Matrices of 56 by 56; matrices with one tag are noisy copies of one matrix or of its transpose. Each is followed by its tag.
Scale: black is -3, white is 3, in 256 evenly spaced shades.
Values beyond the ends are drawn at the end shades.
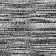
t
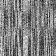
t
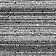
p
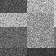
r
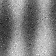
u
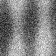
u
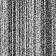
p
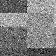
r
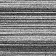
p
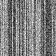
p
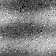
u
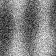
u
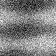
u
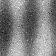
u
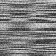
t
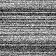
p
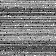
p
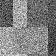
r
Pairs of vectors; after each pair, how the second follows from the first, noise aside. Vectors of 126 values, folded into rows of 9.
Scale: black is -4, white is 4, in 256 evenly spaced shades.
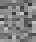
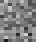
wrapped around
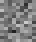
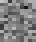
wrapped around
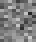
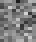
copied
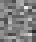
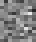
wrapped around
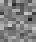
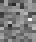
sign-scrambled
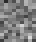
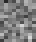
copied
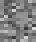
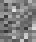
sign-scrambled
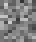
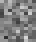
wrapped around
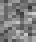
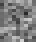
wrapped around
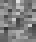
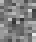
wrapped around
